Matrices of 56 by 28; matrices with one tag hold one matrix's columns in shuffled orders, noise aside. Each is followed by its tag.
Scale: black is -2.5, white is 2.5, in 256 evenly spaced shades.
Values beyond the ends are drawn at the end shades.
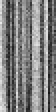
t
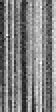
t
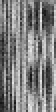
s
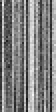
t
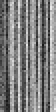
t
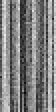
t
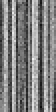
t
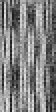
s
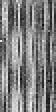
s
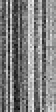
t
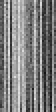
t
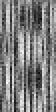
s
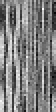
s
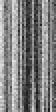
t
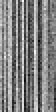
t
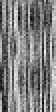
s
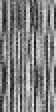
s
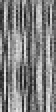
s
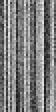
t
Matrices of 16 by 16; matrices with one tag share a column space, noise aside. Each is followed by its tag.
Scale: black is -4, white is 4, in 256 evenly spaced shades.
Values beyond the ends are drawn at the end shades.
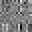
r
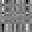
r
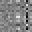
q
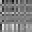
r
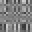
r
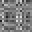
q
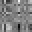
r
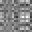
q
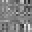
r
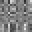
r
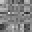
r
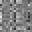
q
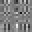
r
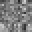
r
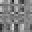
r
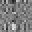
r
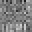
r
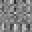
r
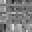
r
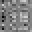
q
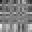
r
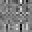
r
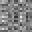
q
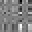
r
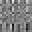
r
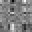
r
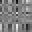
r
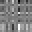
r
